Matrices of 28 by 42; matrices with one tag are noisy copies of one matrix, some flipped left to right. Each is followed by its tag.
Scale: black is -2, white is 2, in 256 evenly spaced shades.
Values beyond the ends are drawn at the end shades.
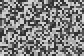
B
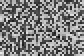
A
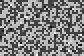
B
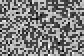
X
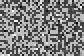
A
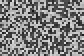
X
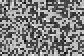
X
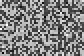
A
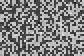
A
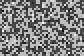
B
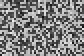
X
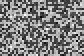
X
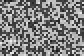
B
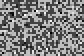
X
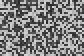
X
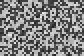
B
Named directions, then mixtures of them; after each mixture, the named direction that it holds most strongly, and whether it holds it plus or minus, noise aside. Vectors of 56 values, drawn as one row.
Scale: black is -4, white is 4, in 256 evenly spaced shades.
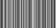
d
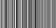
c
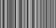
c, minus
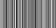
c, plus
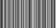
d, plus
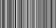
c, minus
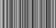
d, minus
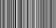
c, minus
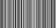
d, plus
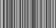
d, minus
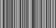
d, minus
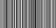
c, plus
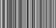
c, minus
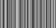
d, minus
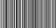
c, plus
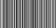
d, minus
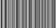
c, plus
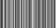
d, plus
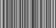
d, minus
